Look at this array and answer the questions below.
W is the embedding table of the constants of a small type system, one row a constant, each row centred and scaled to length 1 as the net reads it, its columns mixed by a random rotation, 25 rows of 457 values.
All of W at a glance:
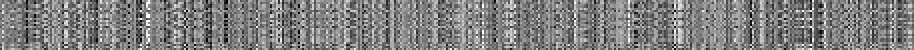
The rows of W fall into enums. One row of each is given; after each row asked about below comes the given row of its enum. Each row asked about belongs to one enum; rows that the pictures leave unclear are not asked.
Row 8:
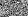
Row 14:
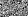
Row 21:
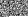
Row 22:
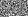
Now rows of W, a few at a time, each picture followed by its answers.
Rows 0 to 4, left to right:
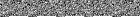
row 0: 14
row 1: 8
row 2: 21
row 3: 21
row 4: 14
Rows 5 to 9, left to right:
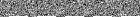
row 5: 22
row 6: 21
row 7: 8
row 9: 22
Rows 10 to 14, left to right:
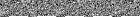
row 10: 8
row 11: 21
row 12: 8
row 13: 22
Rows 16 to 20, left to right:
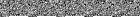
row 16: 21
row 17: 8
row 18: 21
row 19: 14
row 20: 14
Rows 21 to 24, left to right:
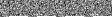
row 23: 21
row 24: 22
